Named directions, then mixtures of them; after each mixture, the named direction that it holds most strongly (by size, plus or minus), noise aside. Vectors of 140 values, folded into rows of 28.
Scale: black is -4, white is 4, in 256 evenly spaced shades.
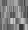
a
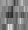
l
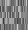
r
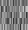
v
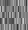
r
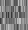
r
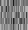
v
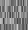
r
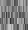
r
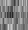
l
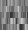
a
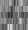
l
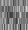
v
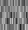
v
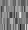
v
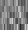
a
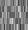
r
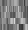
a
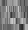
a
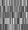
v
